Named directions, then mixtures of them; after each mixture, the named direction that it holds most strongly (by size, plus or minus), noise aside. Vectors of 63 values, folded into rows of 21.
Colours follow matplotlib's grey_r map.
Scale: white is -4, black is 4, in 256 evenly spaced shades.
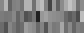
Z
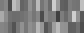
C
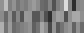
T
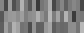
C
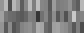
C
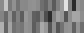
T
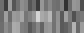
T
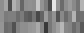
C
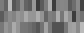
C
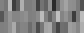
C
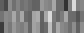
T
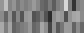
T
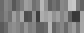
Z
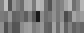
Z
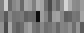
Z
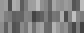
C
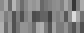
T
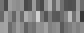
Z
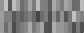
C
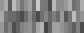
C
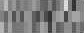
T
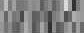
T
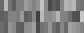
Z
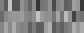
C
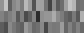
Z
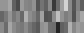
C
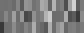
T
